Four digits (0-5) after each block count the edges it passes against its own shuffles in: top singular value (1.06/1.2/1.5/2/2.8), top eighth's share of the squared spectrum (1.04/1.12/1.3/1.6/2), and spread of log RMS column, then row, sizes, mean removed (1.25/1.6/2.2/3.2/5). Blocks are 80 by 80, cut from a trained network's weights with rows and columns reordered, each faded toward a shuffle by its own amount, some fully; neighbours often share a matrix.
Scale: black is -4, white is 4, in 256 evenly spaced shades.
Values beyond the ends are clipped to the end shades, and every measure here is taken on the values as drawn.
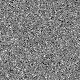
0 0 0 0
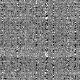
3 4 3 0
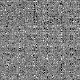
3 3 3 0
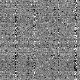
3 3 3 0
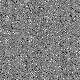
1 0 0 0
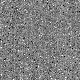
1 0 0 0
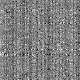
4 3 0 3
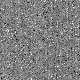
1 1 0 0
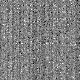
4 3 0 2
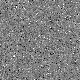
0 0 0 0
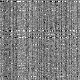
4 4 1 3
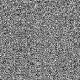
3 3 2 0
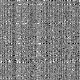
4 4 1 3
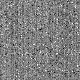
3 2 0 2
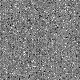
1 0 0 0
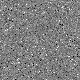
0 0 0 0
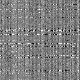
4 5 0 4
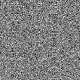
3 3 1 0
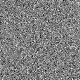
3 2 0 0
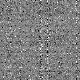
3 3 2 0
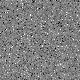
0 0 0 0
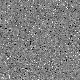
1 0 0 0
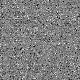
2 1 1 0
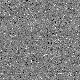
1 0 0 0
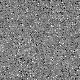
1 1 1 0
